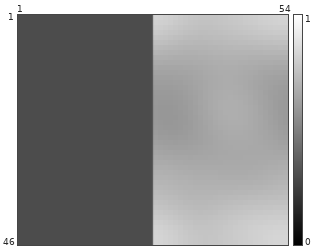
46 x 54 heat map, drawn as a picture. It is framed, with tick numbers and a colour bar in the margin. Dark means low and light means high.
It is made of 1 by 2 panels. Panel 1,1: low, flat. Panel 1,2: high, smooth.
